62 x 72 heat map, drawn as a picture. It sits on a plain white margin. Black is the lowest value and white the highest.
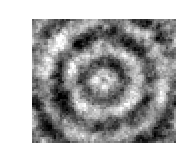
The texture is blotchy. On average the colour sits 50% of the way up the scale. Concentric rings centre on the centre. There is no overall slope.
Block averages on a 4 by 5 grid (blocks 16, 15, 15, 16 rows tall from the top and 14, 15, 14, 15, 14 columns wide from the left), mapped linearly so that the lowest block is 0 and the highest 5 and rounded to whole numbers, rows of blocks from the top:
4 3 2 1 2 | 5 4 3 3 4 | 0 2 4 4 4 | 0 3 3 2 0
